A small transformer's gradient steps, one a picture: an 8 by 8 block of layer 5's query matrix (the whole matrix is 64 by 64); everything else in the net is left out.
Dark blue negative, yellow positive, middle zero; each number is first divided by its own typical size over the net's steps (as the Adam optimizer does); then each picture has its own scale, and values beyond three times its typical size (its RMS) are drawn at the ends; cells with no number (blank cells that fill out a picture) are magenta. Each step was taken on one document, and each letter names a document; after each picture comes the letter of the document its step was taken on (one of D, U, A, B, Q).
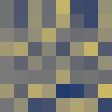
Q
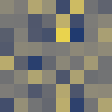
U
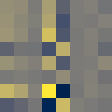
Q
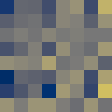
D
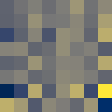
Q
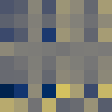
Q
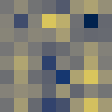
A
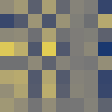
D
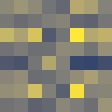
U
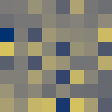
U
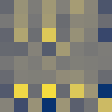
Q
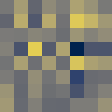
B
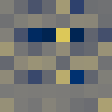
U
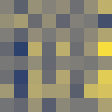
D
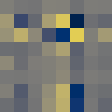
B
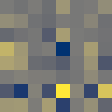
Q
